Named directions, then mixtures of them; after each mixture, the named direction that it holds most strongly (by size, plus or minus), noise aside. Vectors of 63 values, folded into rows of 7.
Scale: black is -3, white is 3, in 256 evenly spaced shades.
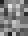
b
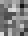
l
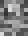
b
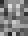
b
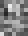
b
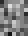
b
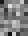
b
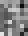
l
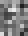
l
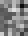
l
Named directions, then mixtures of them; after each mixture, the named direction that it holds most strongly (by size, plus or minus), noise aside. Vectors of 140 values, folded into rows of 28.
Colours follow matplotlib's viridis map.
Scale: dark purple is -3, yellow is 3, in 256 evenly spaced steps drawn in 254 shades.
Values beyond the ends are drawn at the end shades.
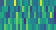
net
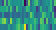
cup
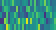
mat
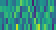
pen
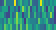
net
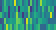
net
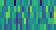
net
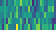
pen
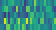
mat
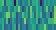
net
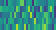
pen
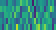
pen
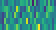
pen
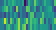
cup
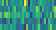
cup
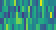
net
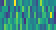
net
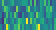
mat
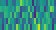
pen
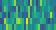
mat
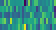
cup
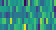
cup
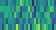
pen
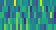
net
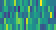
net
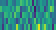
pen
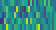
mat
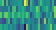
cup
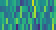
pen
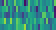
cup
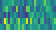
mat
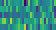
cup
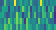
net
